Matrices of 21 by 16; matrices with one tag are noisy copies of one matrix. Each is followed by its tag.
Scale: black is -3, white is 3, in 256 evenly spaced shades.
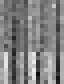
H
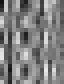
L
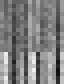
H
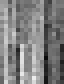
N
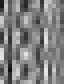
L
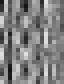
L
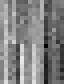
N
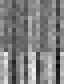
H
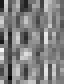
L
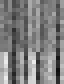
H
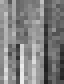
N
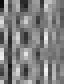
L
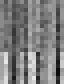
H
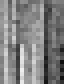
N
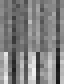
H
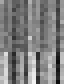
H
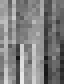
N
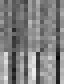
H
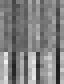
H
